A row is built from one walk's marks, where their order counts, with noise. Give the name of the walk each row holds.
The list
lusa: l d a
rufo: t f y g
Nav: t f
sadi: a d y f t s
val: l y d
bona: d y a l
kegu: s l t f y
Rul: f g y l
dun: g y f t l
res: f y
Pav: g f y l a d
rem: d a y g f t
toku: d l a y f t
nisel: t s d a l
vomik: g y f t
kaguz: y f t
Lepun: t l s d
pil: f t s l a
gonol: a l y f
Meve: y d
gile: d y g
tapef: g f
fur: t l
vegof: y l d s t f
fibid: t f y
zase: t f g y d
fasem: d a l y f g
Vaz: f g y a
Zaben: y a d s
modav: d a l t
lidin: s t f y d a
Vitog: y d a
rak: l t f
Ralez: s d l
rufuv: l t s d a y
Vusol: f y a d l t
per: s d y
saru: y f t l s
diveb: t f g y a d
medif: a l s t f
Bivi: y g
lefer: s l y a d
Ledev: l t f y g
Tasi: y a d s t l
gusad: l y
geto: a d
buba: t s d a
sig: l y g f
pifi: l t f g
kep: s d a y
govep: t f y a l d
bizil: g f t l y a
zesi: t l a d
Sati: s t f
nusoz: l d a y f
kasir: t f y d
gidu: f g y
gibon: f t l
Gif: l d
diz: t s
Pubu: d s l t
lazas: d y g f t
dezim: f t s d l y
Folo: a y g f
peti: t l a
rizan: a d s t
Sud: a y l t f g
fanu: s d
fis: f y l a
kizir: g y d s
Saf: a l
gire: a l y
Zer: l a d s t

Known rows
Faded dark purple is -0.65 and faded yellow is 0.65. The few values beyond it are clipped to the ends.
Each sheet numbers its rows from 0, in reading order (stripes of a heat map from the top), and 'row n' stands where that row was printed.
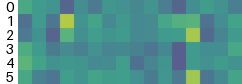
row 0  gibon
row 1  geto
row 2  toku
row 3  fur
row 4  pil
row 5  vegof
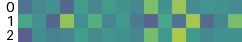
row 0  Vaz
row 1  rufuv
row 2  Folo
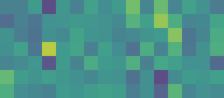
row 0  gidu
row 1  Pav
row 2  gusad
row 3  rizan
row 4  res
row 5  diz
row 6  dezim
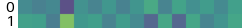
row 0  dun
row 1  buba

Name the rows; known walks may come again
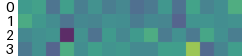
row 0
peti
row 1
rak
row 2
rufo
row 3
toku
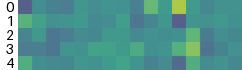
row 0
Folo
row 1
pil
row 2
govep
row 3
Meve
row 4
dezim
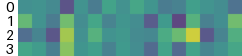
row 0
kasir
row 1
Lepun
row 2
bona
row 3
buba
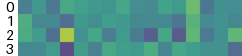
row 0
sadi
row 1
saru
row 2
nisel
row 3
res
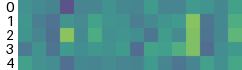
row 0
Ledev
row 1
gusad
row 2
Gif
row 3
gonol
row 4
pifi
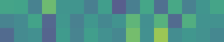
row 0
medif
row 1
tapef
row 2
Vaz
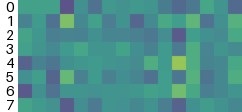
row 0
Nav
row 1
Saf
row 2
fur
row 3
lidin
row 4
Pav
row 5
zesi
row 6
rem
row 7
gibon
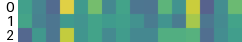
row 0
lefer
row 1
vegof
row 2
geto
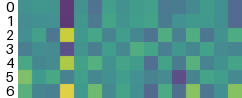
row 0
fibid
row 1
kaguz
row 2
rizan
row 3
zase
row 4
fanu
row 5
Sati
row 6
Ralez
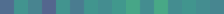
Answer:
diveb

